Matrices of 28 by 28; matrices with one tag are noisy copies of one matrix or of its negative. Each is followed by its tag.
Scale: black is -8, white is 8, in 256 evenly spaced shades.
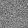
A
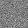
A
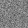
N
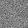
A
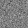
N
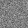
N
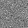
A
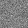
A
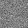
A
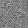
N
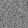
N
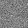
A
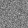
N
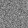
N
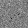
N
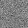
A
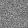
A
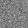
N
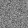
N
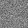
A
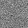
A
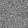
A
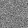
A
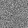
A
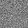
A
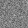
N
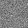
A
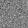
N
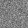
N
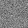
A
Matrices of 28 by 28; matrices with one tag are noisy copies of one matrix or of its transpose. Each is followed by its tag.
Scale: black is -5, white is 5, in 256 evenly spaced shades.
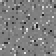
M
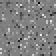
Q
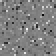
M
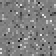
Q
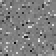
M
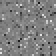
Q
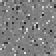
M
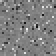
M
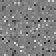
Q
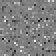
Q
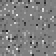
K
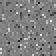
Q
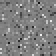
Q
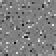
M
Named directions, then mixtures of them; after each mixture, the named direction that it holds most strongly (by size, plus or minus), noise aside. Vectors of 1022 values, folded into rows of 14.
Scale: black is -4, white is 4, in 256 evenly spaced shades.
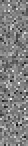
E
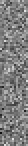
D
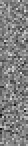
D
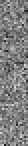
D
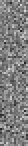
D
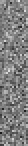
D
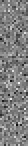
E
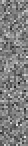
E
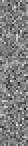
E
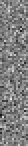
D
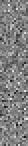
E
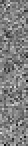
D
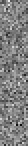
E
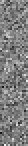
D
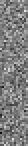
D
